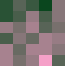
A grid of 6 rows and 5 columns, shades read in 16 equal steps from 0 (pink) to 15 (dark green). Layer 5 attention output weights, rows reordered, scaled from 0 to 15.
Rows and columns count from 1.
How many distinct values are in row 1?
5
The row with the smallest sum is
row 6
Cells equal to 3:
0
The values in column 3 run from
5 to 12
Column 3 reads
12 6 5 9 5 6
